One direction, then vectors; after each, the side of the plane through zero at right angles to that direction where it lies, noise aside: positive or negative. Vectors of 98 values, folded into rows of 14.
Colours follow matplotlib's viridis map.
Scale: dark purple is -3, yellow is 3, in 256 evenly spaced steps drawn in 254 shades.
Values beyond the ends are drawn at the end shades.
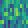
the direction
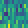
negative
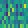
negative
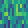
positive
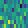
negative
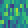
positive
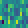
negative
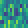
negative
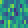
negative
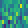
positive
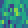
positive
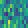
negative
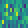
positive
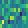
positive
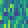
negative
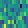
negative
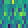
positive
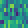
negative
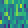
positive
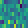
negative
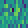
positive
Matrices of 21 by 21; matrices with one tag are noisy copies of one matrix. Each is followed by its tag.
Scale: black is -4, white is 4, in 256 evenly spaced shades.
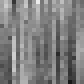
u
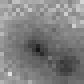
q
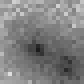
q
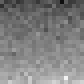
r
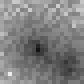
q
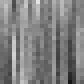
u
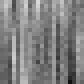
u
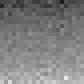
r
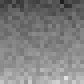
r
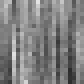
u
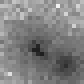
q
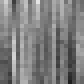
u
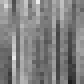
u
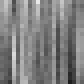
u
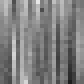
u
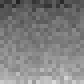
r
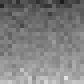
r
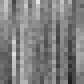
u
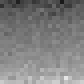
r
